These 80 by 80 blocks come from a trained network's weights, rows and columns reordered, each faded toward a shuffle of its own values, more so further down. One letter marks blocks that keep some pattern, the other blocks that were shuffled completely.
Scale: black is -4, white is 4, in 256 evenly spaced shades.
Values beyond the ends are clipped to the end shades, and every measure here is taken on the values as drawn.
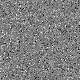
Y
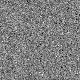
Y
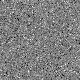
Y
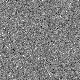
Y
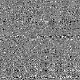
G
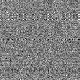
G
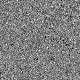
Y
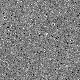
Y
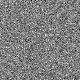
Y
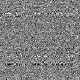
G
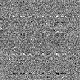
G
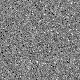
Y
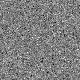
Y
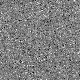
Y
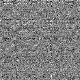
G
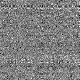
G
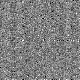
G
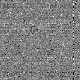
G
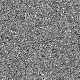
Y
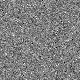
Y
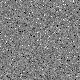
Y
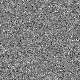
Y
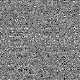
G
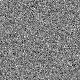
Y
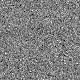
Y
